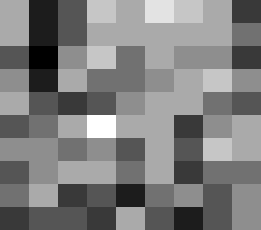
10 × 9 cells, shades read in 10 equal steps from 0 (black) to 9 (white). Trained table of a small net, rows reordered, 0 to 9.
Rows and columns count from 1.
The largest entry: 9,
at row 6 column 4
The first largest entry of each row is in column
6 1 4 8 1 4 8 3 2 5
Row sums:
46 44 37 43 38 47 44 40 33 28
